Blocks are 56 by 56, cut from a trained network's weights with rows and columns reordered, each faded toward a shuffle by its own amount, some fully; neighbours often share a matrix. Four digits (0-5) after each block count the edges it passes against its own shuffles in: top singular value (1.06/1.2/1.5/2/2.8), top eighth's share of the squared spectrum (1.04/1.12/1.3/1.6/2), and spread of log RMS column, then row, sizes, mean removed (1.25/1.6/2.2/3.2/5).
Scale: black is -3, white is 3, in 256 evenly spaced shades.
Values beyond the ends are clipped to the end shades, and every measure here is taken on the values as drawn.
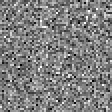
1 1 0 0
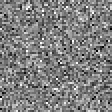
0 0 0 0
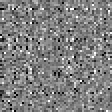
3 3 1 2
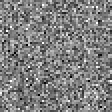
2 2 0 0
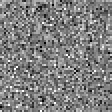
0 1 0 0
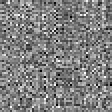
4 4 2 2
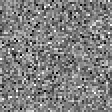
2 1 0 0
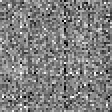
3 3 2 1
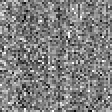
3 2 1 0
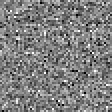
1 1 0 0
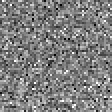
1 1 0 0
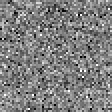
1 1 0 0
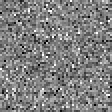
1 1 1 0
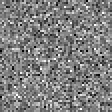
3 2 0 1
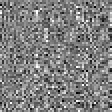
4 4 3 2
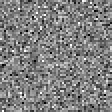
0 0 0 0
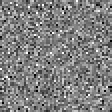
3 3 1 0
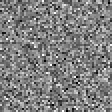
0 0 0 0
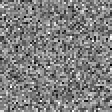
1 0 0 0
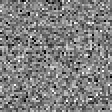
2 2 0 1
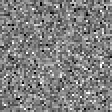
0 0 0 0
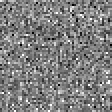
2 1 0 0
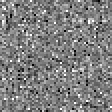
2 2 1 0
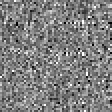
2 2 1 1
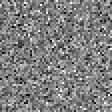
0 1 0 0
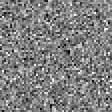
0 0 0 0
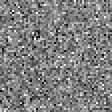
0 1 0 0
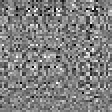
4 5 2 3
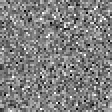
0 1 0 0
